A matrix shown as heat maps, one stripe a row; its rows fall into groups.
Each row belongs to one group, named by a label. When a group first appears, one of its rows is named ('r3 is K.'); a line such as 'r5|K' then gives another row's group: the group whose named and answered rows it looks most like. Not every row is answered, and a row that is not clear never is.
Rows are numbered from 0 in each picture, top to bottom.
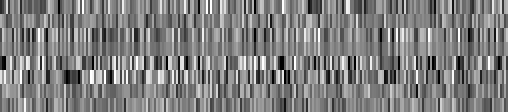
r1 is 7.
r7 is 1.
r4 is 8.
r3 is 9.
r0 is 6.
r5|1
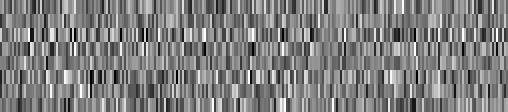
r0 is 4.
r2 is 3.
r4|1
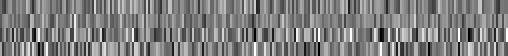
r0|8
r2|9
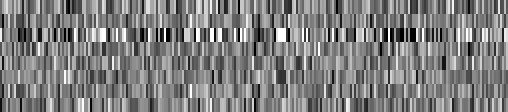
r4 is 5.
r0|1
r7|6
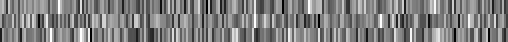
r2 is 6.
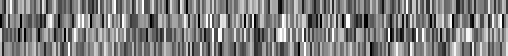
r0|8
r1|6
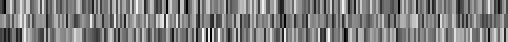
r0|8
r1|1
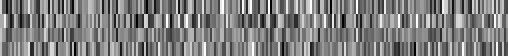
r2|7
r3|3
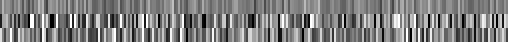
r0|9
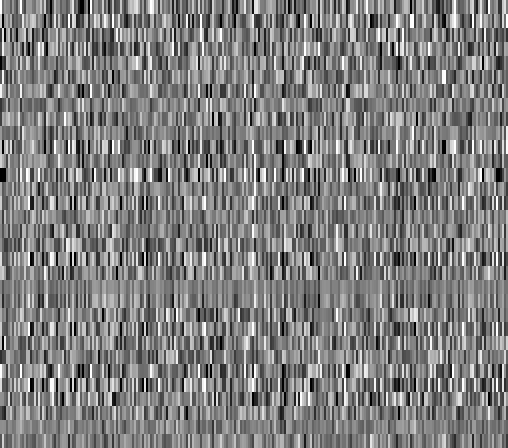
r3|9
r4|8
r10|5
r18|3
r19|7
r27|3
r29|8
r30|1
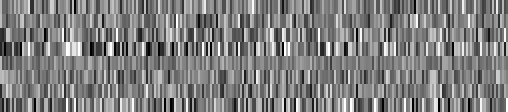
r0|3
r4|7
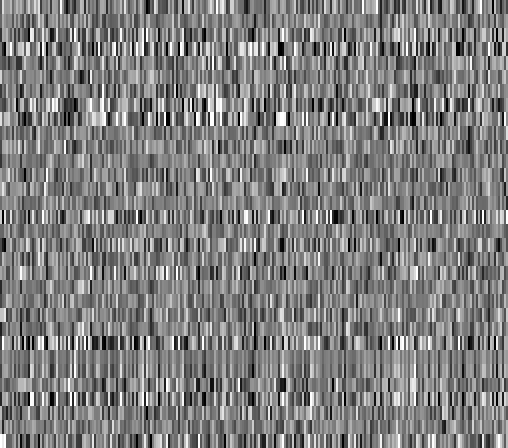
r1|9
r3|8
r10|1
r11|6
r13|7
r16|4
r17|8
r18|9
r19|1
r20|6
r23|6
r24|9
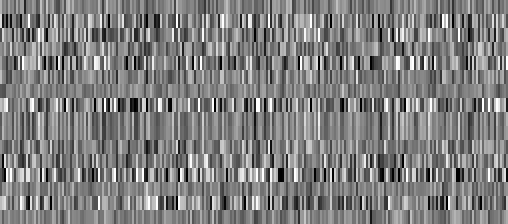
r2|9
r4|5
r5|7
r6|8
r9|9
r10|7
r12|8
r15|5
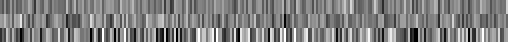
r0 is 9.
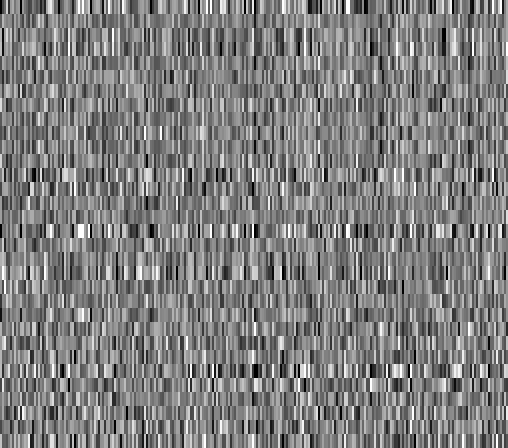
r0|6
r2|5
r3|5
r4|9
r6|5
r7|7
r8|9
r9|4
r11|7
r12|4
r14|7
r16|6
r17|4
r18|7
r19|7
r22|6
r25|3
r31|3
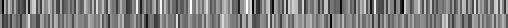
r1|7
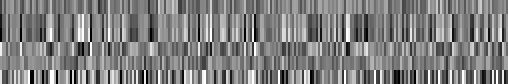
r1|6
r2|6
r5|3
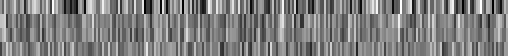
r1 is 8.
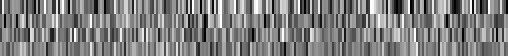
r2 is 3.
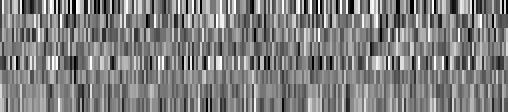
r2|9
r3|5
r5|3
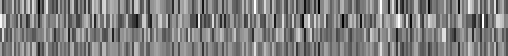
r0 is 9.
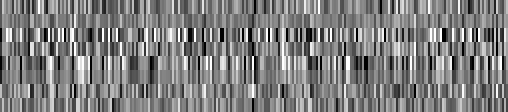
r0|9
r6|3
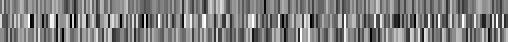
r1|3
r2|5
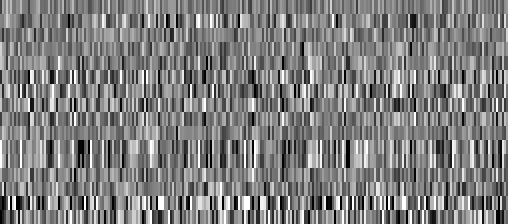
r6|5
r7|3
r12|3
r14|4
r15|8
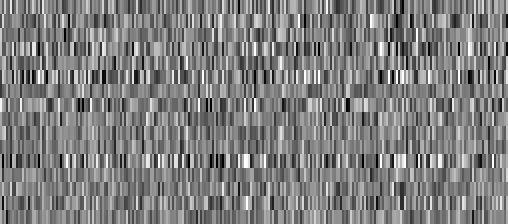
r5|9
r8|4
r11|4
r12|5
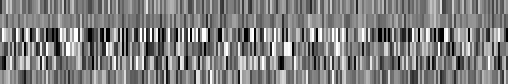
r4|8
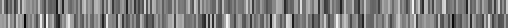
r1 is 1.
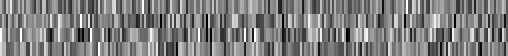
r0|8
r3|7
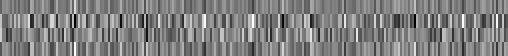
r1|3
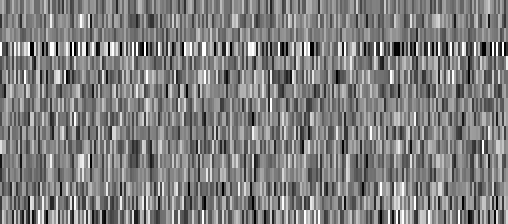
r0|7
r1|6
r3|3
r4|9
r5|1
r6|8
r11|6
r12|6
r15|9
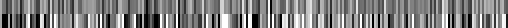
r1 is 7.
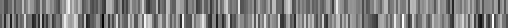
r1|4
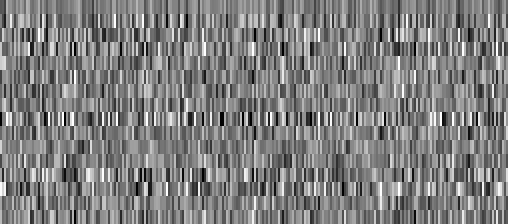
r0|8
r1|8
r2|9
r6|4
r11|1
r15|3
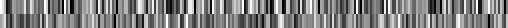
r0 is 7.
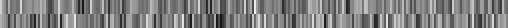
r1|4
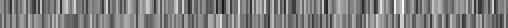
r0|4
